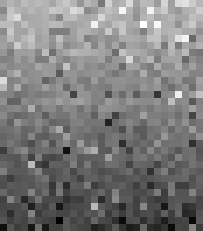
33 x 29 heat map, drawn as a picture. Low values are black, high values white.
Odd rows or columns: none. Slope: up to the top. Stripes: none. Histogram: bell-shaped. Grain: fine.
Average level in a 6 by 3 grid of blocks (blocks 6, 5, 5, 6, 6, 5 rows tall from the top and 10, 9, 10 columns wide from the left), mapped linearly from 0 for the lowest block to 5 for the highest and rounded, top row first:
5 5 5
4 4 4
3 3 3
2 2 2
1 1 1
0 0 0
